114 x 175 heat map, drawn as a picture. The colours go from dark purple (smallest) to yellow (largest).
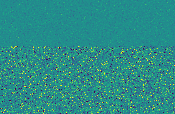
Grain: fine. Seam: horizontal, 40% of the way down, the top part calmer. Histogram: heavy tails on both sides. Average level on the scale: 50%. Mirror symmetry: none. Stripes: none.
